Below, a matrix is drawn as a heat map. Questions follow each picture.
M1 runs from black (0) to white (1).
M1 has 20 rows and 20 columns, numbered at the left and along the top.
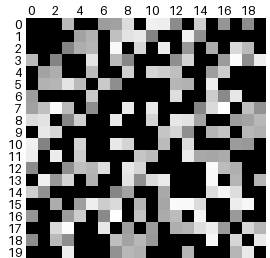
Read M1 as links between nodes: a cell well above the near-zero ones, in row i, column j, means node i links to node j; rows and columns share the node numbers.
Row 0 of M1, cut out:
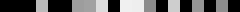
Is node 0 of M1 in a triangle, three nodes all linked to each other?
yes
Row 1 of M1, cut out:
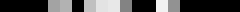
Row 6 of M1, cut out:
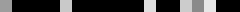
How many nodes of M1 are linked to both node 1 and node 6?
1
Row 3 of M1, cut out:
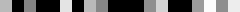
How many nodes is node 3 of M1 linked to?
11
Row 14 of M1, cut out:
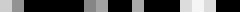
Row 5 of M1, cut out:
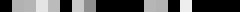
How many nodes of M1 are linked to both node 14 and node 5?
3
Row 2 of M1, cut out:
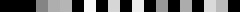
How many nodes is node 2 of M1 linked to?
10
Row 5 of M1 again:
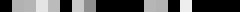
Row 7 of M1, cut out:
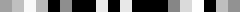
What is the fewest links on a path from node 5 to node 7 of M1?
1
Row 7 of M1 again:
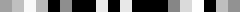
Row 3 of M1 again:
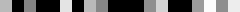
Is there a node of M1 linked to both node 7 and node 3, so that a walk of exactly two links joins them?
yes
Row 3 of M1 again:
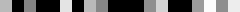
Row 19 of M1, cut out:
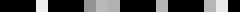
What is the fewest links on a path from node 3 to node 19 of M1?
1
